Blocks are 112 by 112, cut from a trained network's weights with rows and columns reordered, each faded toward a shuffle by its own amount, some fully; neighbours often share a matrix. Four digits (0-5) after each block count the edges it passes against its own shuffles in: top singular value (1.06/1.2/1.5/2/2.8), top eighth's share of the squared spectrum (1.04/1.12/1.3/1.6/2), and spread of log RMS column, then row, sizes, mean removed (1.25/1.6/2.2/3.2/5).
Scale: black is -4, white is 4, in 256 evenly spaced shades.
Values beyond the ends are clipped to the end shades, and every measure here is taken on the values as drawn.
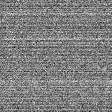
4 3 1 2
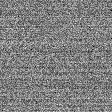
3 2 0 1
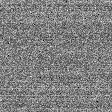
3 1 0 0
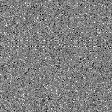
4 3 0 2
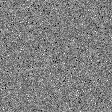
0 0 0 0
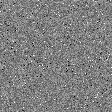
0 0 0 0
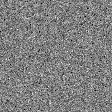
1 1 0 0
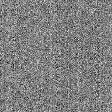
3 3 2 1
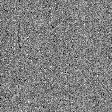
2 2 1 0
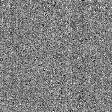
2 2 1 0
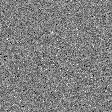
1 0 0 0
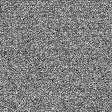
2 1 0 0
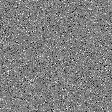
0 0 0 0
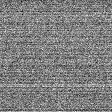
4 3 0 2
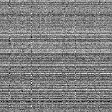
5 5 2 4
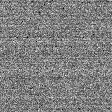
3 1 0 0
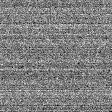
4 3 0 2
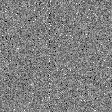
3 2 1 0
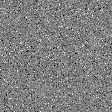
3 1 0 1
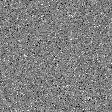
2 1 0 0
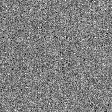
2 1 0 1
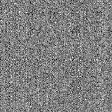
3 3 2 2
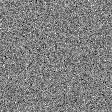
0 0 0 0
